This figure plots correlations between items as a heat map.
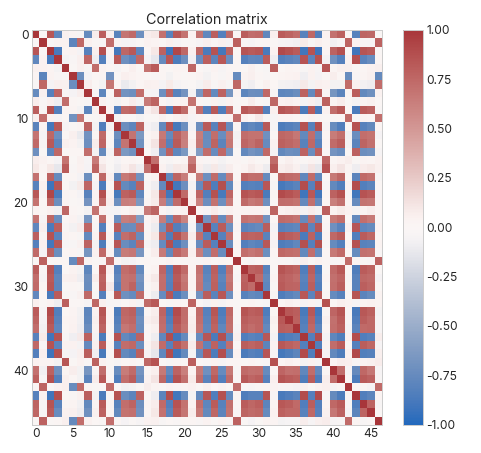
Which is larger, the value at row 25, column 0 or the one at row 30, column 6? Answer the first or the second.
the second
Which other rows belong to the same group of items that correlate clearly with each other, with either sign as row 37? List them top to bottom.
0, 2, 3, 7, 9, 11, 12, 13, 14, 17, 18, 19, 20, 22, 23, 24, 25, 26, 28, 29, 30, 31, 33, 34, 35, 36, 38, 40, 41, 43, 44, 45
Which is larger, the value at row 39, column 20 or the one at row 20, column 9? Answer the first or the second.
the second
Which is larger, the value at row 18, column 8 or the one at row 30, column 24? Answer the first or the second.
the second
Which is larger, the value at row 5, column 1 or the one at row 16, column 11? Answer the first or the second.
the second
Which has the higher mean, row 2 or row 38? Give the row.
2
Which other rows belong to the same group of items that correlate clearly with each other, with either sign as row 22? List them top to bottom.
0, 2, 3, 7, 9, 11, 12, 13, 14, 17, 18, 19, 20, 23, 24, 25, 26, 28, 29, 30, 31, 33, 34, 35, 36, 37, 38, 40, 41, 43, 44, 45
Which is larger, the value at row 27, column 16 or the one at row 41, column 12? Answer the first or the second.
the second
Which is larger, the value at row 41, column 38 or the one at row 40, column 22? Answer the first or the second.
the second
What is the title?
Correlation matrix
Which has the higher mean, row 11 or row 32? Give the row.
32
